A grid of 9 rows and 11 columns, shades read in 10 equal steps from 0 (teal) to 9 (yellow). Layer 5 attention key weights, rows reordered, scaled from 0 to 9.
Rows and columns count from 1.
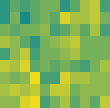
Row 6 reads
7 6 8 3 4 3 4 3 2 4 6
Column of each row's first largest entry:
10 7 10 8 3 3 4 2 4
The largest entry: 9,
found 2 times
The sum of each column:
37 42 43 41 33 34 48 43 41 45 39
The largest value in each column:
7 7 8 9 5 7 8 7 6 7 7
